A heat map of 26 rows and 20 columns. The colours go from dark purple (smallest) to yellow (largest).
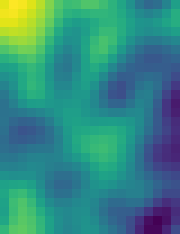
Odd rows or columns: none. Ninth with the lowest average: bottom right. Lone odd cells: none. Grain: blotchy. Stripes: none. Slope: up to the top left. Ninth with the highest average: top left. Average level on the scale: 50%.
